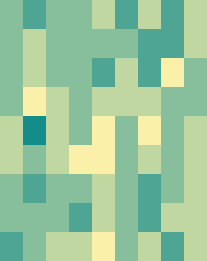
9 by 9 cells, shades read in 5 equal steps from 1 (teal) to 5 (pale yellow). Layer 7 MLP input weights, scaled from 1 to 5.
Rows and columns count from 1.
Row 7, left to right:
3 2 3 3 4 3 2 3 4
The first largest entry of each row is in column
5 2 8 2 5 4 5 5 5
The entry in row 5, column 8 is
3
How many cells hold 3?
33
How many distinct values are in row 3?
4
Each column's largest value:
4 5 4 5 5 4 5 5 4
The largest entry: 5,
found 7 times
